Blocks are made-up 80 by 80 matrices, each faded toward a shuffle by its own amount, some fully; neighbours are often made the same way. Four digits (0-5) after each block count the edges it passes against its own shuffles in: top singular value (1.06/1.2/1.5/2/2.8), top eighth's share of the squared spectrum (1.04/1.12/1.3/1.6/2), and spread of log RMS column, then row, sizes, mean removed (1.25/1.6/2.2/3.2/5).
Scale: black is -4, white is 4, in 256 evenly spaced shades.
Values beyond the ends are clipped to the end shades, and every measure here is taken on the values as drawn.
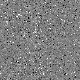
1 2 2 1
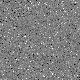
0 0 0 0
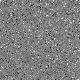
0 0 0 0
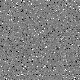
2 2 0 2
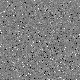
2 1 0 0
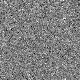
0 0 0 0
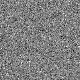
0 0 0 0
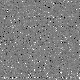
2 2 0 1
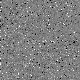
1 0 0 0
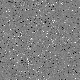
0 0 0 0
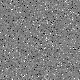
0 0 0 0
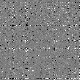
2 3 2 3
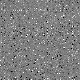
2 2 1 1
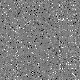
3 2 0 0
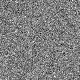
1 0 0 0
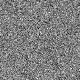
2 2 0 0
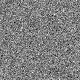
1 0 0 0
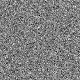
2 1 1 0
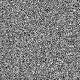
2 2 0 0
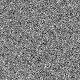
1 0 0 0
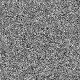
2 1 0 0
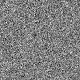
2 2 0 0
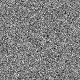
2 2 0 0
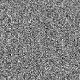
3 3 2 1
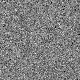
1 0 0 0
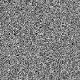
3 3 2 1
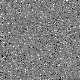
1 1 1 0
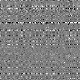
5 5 2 4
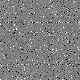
3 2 0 1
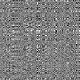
4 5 3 3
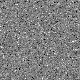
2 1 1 0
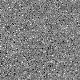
2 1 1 0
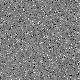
1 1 0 0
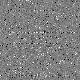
3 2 0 1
